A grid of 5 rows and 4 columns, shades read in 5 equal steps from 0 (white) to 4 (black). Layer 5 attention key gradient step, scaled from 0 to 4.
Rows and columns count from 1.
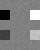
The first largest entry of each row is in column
1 1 1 1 1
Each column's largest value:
4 2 2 2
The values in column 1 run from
2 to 4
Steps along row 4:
down same down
